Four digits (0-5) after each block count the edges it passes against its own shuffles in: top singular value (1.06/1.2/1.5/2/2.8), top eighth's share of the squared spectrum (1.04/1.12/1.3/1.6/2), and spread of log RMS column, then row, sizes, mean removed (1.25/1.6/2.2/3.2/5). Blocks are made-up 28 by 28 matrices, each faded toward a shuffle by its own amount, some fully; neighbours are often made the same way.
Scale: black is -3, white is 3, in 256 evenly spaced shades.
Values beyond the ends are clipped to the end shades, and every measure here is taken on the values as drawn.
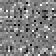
3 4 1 2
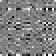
4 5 2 3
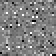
2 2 0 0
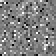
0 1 1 0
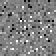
2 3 0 1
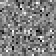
2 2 1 1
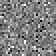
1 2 1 0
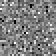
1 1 0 0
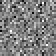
2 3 0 0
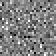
2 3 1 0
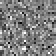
2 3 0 0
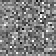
2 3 1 0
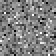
0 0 0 0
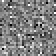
2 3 0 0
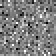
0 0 0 0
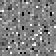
1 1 0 0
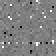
2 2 0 0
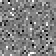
1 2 0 0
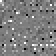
2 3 1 1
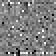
3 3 0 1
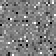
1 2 0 0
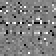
3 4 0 2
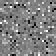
0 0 0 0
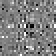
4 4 2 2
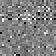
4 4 1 2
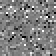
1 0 0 1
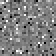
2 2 0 0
